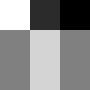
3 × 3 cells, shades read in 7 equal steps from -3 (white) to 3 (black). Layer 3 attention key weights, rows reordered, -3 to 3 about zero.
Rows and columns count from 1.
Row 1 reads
-3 2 3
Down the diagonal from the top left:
-3 -2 0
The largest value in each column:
0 2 3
